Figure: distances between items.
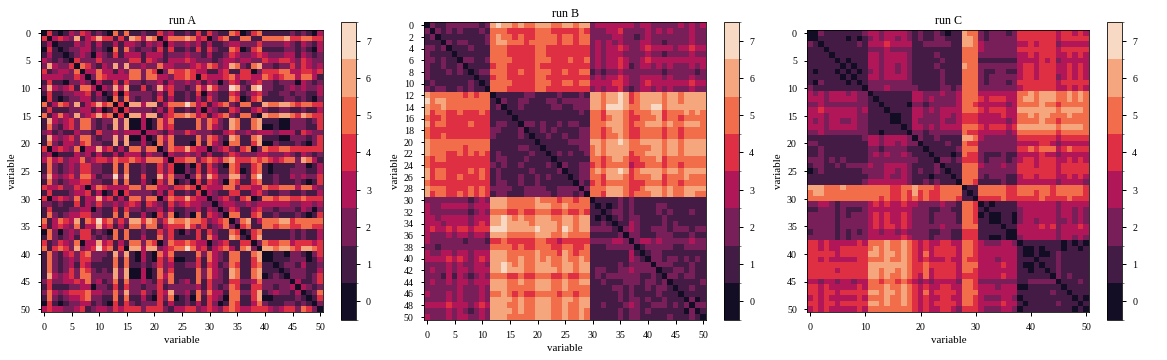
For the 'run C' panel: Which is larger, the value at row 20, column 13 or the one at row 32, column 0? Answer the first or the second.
the first
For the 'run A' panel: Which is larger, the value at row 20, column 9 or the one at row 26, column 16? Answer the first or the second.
the first
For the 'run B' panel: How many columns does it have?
51
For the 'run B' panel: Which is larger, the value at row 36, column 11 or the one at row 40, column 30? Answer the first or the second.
the first
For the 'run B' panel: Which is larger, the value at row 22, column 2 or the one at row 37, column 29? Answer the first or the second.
the first
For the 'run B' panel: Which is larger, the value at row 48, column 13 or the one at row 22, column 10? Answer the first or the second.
the first
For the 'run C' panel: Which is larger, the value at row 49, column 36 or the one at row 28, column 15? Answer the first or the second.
the second
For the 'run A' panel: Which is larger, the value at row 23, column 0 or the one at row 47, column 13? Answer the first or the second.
the second
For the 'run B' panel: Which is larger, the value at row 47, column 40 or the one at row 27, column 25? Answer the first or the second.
the first
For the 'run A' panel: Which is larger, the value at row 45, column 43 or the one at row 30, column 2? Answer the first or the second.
the second
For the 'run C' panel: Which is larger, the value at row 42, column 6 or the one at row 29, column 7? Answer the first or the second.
the second
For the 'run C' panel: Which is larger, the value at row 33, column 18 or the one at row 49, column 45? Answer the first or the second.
the first
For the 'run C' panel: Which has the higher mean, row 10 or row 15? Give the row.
15
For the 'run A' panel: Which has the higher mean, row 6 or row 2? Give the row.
6
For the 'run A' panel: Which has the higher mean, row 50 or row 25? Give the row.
50
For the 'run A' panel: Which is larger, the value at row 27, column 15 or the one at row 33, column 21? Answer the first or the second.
the first
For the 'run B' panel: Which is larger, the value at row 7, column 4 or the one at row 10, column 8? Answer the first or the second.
the second
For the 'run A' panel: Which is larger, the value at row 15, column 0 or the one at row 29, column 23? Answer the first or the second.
the first
